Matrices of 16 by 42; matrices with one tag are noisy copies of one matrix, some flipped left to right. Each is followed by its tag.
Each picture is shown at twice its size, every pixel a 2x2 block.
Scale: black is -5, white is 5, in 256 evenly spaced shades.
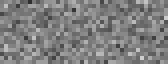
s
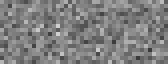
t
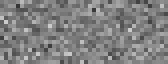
s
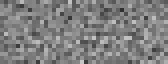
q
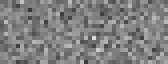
q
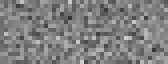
q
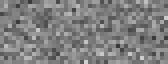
s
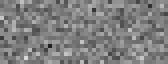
s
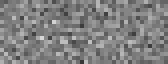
q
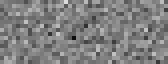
t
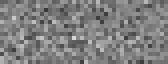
q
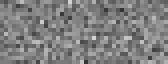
q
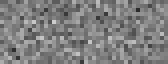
q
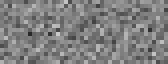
t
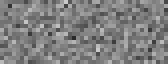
t
